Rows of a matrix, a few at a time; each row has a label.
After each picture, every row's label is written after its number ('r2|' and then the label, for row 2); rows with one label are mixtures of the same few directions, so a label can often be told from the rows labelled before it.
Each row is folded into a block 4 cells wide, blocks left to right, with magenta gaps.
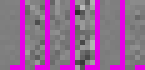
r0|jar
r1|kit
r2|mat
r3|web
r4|mat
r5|jar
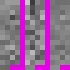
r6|jar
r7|mat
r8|jar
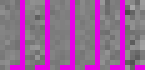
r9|web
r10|jar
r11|web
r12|mat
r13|mat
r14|web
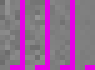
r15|mat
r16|jar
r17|kit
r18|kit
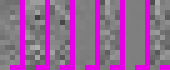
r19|jar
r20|jar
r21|kit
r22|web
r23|mat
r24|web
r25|mat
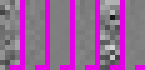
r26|web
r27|mat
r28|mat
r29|mat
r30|jar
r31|mat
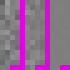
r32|mat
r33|web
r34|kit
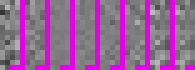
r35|web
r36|mat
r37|web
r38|mat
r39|kit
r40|kit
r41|web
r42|web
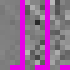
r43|kit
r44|kit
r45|mat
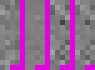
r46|web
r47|jar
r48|kit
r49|kit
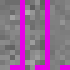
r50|jar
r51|web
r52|kit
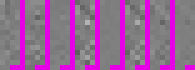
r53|mat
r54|jar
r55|jar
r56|kit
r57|mat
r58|kit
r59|kit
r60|kit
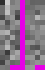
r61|mat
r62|jar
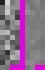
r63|mat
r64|web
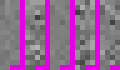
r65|mat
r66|jar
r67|kit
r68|web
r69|kit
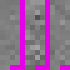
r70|jar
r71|jar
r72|kit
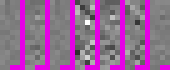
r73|mat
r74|jar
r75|mat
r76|kit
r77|jar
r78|kit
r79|jar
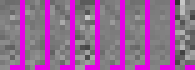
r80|jar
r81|web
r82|kit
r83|jar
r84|kit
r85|jar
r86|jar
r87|mat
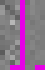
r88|kit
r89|mat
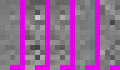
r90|jar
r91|jar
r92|jar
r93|web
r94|kit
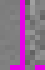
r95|jar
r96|mat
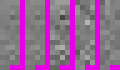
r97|jar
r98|jar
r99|jar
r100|kit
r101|mat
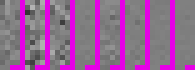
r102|mat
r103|web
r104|kit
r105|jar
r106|jar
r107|kit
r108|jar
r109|jar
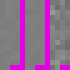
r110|mat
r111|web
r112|web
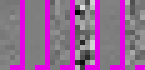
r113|jar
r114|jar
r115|mat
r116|web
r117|jar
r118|mat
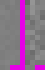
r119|web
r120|mat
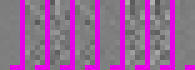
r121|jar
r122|kit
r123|mat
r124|kit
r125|kit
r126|mat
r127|mat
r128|mat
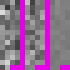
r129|web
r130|mat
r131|mat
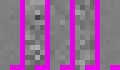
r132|jar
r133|jar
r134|kit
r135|web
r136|web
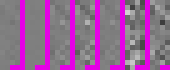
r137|kit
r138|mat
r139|kit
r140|kit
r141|kit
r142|web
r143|kit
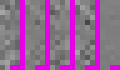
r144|web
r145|kit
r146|web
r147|kit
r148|jar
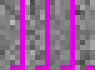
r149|kit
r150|mat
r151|mat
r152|web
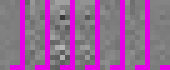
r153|web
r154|mat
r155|jar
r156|jar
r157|web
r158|mat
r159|jar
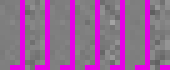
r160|kit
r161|web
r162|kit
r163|kit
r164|kit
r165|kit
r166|web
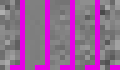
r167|web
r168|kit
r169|jar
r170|jar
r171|web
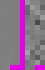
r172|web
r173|kit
